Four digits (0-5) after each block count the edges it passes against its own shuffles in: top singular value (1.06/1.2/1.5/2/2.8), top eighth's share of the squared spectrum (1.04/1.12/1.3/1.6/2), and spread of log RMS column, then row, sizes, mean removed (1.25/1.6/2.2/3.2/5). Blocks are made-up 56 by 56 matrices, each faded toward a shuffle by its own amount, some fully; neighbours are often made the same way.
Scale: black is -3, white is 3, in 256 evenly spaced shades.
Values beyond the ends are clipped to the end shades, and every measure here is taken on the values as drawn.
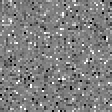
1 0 0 0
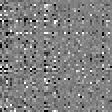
4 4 3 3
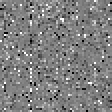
3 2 1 0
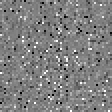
2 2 1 0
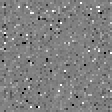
1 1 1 0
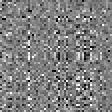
4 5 3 3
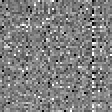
4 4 2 1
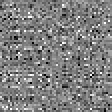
4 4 2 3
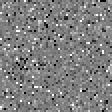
0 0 0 0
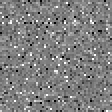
2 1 0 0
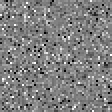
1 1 0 0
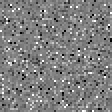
0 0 0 0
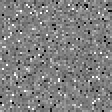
0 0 0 0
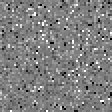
0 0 0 0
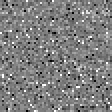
2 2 0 1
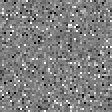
0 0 0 0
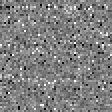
3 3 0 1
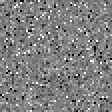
0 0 0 1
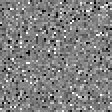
2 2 0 1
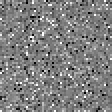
1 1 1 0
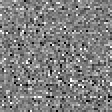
1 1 0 2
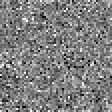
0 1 0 1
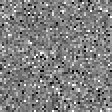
0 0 0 0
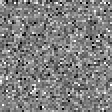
0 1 0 1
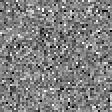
1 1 0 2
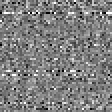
2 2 0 3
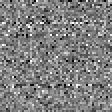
1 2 0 3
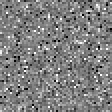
2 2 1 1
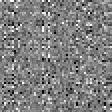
4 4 3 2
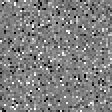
1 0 0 0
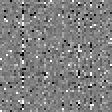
4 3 2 1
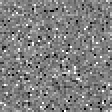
1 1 0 0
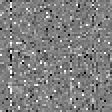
3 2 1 0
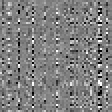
4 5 4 2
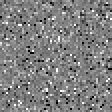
1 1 0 0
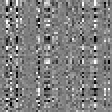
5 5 4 2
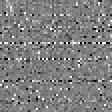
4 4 0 2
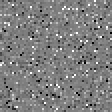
2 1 0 0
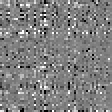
4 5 3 3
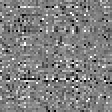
4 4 2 3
